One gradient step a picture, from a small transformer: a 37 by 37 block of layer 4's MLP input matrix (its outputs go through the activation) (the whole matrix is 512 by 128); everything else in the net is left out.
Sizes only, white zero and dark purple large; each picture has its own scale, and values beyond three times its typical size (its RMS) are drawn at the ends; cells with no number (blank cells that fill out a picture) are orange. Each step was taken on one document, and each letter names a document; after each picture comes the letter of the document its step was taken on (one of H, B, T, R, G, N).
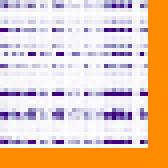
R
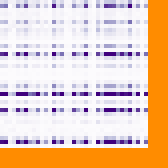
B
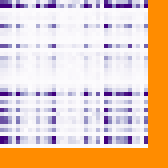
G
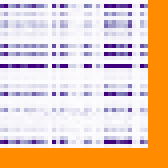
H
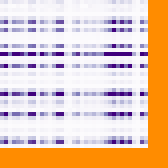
R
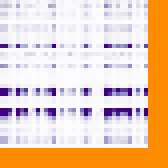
G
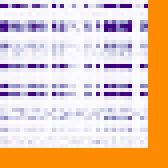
H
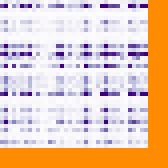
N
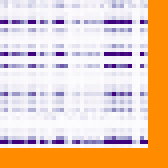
R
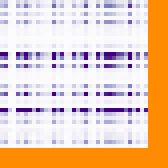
B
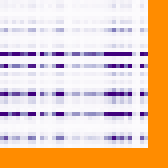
R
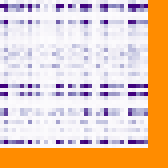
N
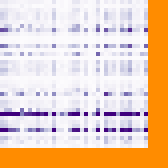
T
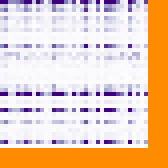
B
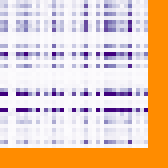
B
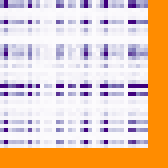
N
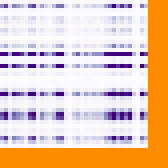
R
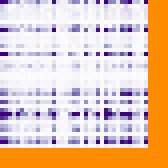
T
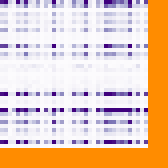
B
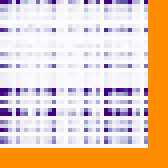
G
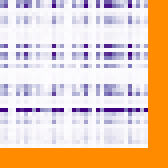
B
